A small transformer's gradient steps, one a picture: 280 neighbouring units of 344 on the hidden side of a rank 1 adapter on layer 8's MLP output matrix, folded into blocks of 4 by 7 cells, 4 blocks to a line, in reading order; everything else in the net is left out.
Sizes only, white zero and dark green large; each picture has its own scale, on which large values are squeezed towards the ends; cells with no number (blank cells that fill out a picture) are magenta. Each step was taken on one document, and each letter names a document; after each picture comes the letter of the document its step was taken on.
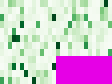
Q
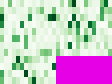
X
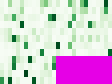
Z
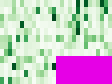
Q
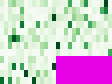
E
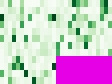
X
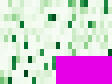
Z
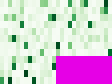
Z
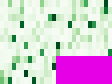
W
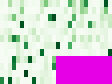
Z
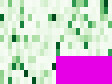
X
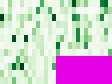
X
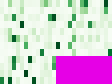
Z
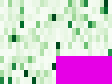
E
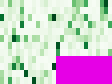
Q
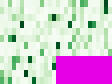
W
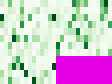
X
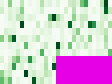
W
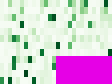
Z
